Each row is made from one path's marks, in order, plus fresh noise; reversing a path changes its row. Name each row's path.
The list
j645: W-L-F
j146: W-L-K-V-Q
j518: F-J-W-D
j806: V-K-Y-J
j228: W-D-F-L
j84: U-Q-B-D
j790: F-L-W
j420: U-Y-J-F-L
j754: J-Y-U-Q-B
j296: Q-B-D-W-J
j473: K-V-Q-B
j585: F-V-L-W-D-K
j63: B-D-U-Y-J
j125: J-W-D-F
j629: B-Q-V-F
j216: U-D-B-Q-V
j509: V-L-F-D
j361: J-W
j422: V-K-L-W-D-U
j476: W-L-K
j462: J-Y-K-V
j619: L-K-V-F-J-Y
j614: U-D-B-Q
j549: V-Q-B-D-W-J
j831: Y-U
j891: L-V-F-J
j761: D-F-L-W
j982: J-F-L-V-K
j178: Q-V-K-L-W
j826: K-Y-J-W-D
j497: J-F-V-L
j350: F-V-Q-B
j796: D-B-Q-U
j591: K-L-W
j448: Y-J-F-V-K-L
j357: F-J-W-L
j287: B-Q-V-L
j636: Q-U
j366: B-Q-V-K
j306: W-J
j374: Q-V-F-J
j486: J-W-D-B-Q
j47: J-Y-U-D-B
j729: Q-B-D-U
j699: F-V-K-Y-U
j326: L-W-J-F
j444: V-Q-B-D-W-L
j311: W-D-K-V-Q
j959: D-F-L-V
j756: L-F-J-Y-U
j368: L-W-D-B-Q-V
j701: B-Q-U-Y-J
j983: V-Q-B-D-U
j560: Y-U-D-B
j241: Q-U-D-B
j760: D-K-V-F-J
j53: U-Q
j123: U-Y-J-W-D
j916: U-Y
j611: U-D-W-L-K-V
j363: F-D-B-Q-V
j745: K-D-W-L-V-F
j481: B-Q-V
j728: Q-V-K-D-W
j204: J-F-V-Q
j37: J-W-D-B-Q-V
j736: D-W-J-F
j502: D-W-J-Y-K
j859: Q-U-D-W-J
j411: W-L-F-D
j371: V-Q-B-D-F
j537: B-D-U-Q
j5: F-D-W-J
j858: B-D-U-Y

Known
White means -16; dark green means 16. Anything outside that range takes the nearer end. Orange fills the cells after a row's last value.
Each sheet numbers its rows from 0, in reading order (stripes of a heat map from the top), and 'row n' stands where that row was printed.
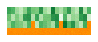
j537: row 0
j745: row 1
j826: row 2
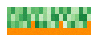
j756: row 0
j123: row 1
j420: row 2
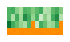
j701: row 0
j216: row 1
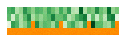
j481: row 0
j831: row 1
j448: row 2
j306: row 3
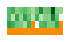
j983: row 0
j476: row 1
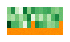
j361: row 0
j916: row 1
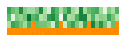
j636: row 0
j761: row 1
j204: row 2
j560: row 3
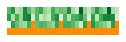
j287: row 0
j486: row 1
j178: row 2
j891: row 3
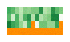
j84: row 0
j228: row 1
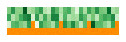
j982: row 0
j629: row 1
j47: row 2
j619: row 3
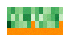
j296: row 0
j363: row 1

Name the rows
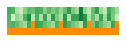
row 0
j614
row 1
j729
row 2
j374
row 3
j371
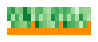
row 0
j366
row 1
j63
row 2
j241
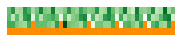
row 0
j444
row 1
j585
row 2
j5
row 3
j959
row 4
j645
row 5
j497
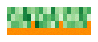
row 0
j311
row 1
j728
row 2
j502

